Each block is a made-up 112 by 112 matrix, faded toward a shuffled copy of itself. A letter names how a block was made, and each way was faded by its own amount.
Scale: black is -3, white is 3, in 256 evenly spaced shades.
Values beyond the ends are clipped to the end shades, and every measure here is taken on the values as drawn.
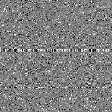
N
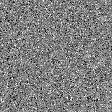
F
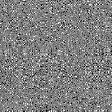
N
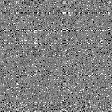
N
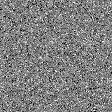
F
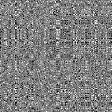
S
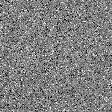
F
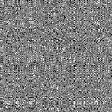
S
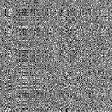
S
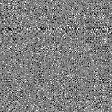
N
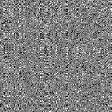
S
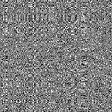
S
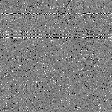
N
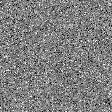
F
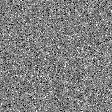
F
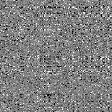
N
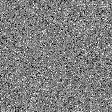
F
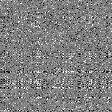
N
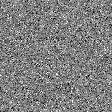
F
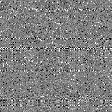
N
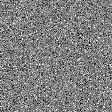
F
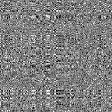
S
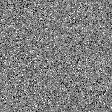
F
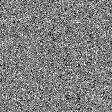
F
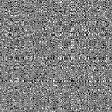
S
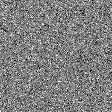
F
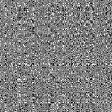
S
